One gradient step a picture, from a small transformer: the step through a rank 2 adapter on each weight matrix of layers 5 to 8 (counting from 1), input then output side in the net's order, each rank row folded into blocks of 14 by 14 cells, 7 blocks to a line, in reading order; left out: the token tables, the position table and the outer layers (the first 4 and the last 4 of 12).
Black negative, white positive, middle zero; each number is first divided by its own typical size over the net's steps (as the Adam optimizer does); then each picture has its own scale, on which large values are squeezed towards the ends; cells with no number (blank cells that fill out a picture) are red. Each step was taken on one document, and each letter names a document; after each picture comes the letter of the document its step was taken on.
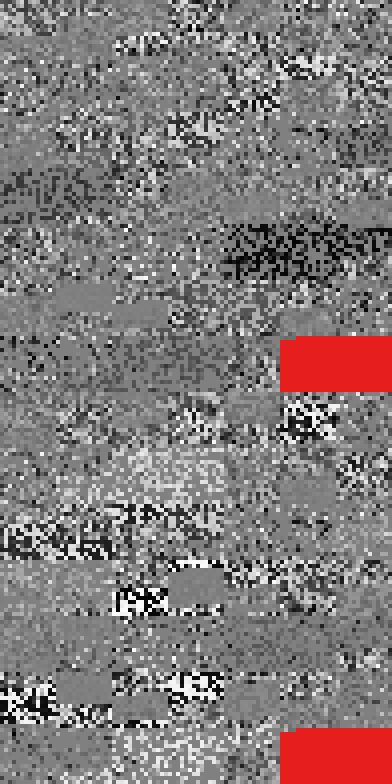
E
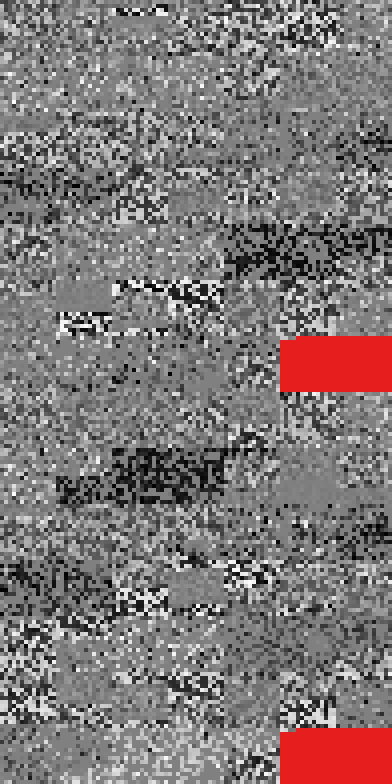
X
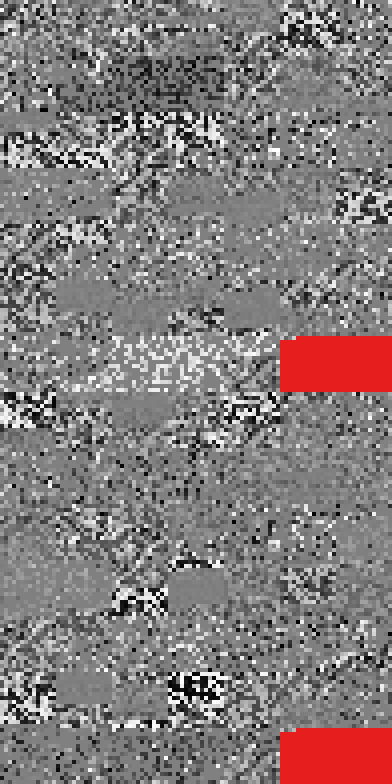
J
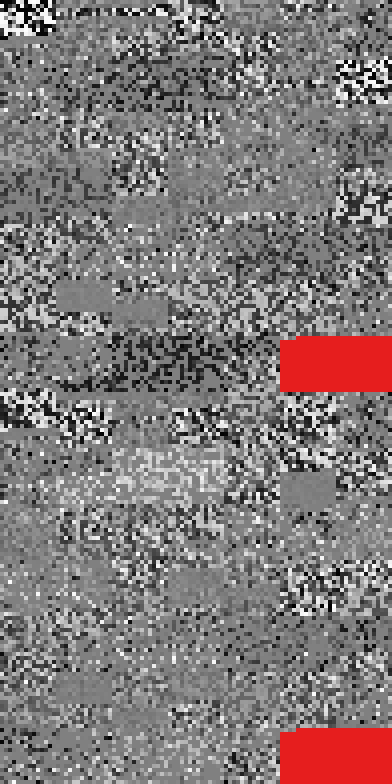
E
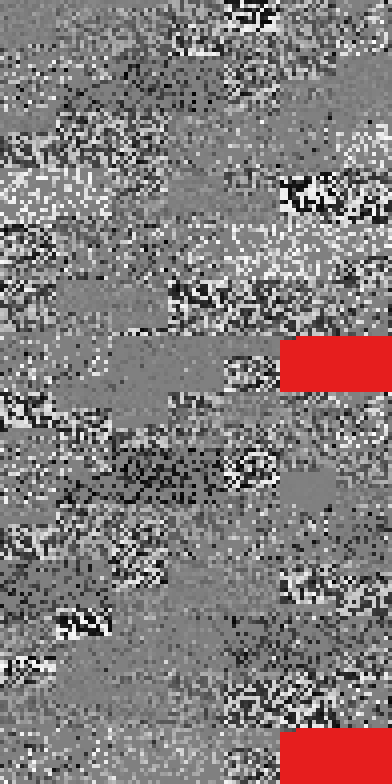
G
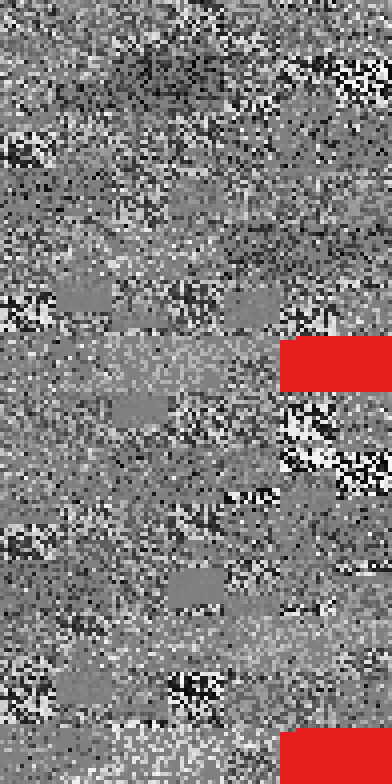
J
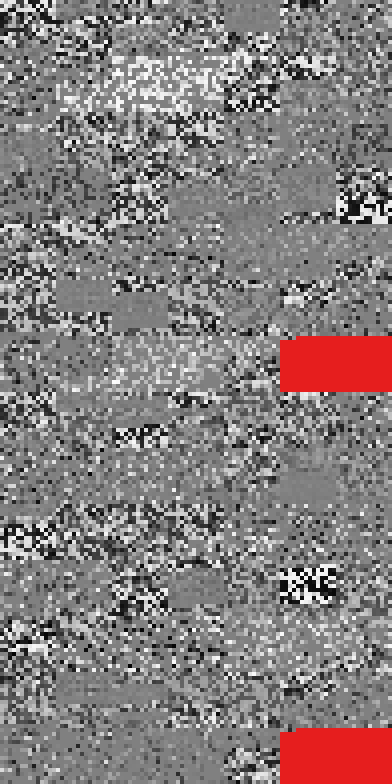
X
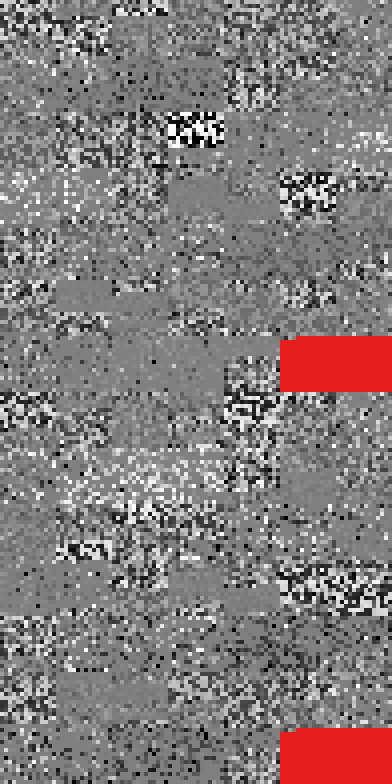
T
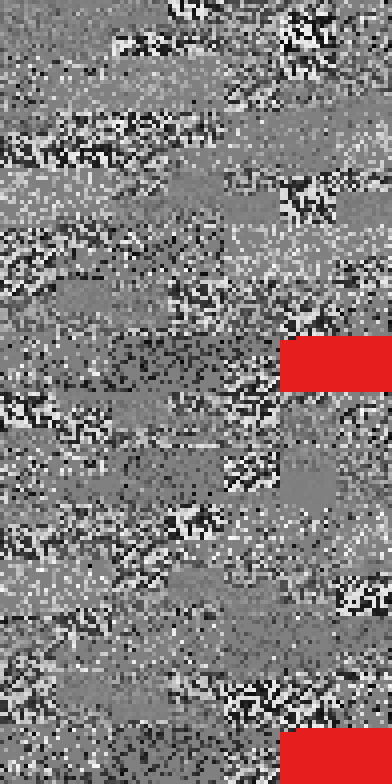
G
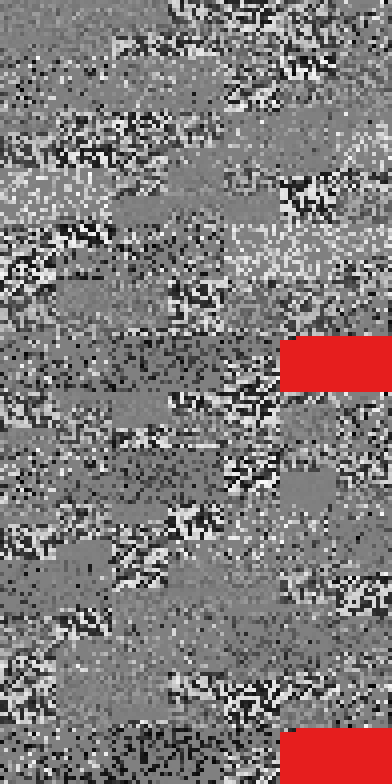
G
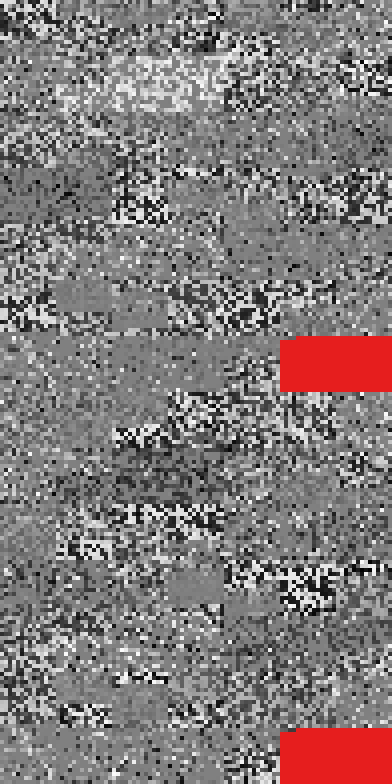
X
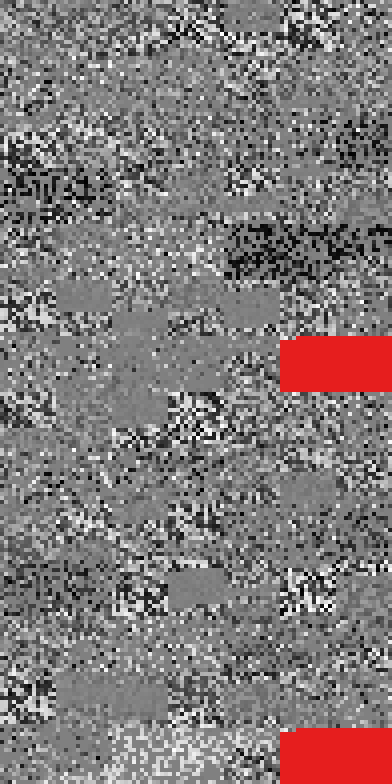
J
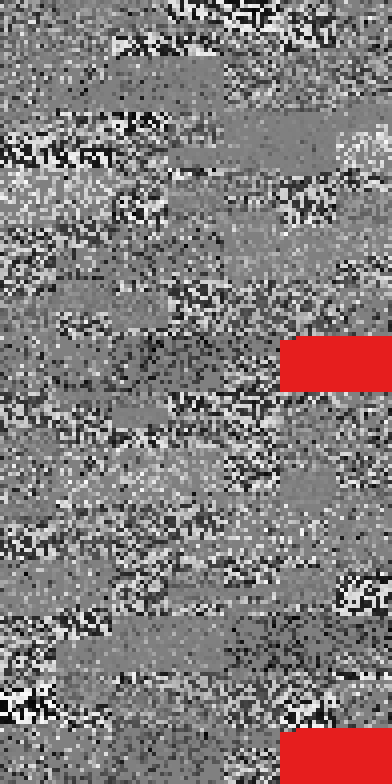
G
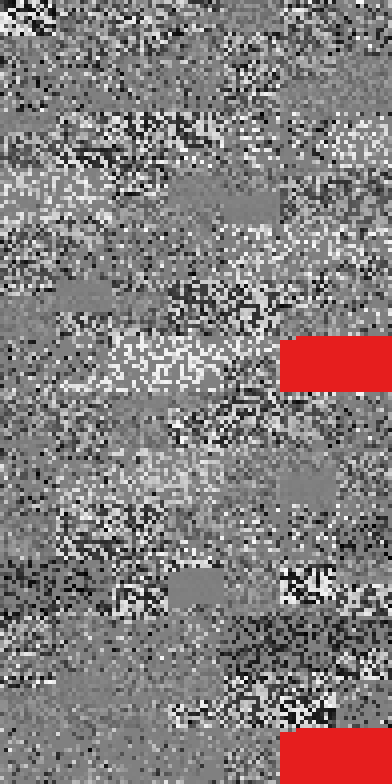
J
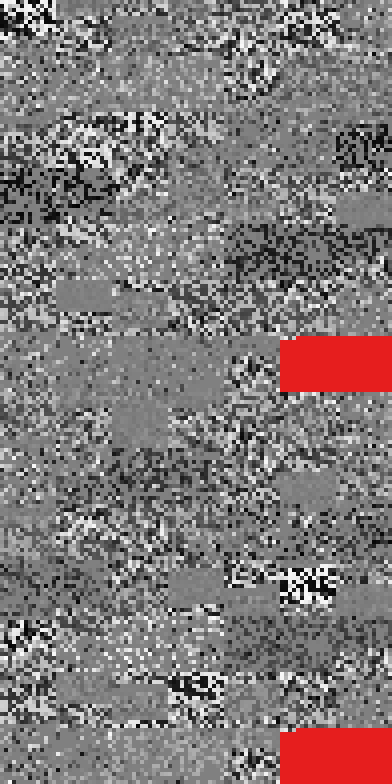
X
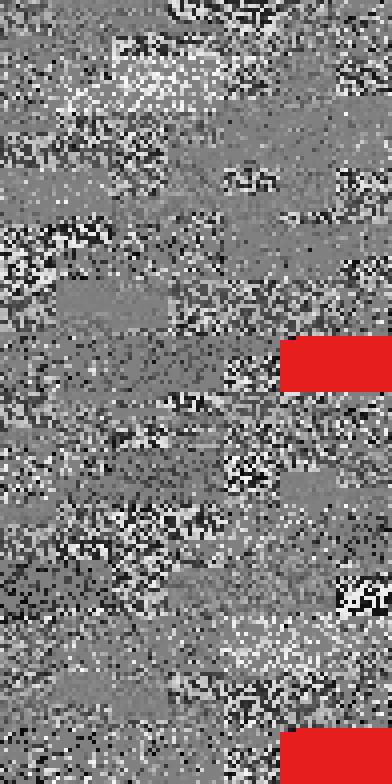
G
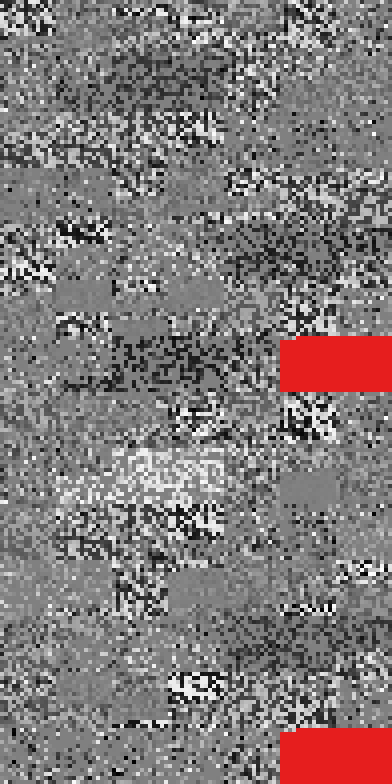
E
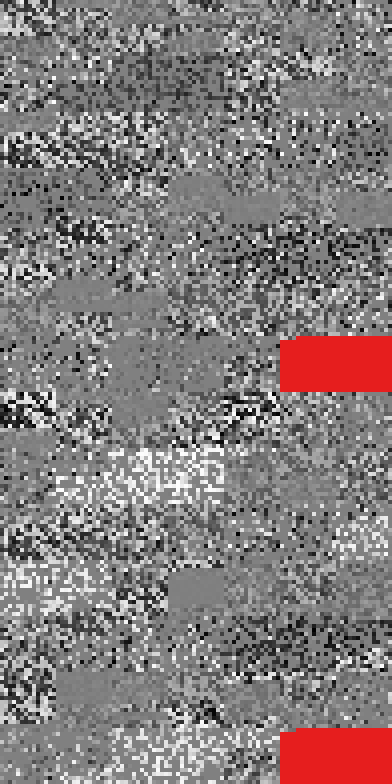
J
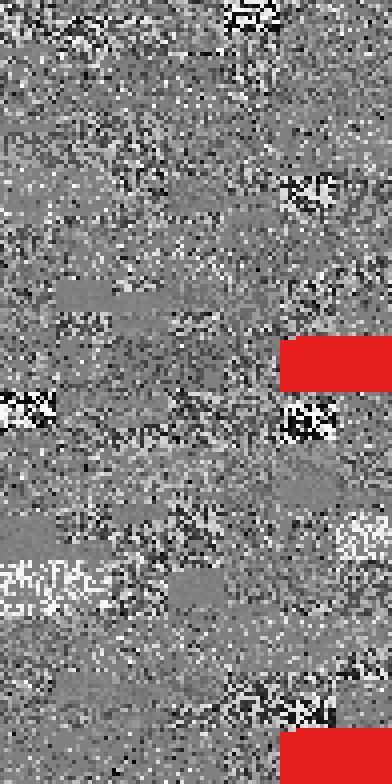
E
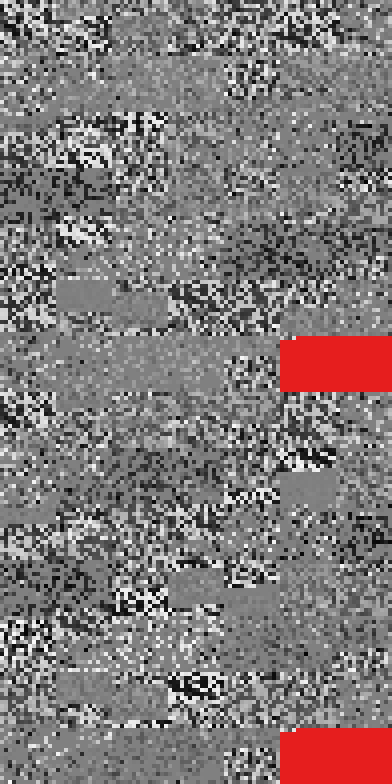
X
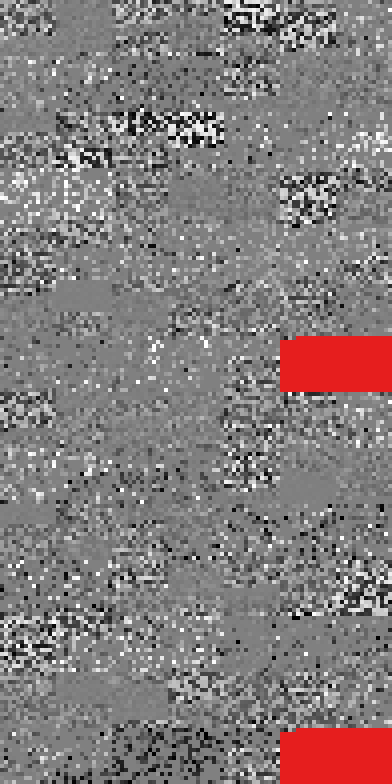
T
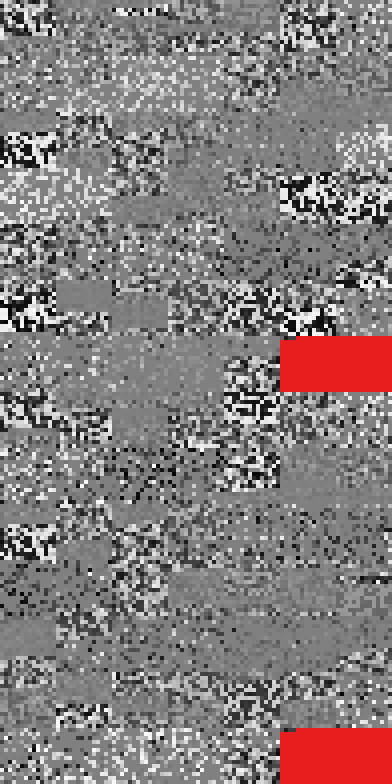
G
